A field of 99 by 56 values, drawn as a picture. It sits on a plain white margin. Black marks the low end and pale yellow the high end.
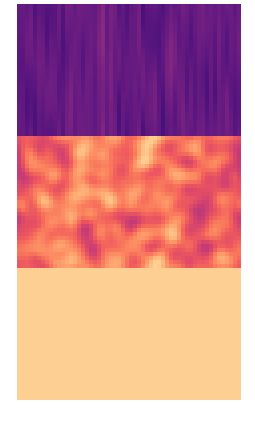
It is made of 3 by 1 panels. Panel 1,1: low, streaked downward, faint in contrast. Panel 2,1: high, blotchy. Panel 3,1: very high, flat.
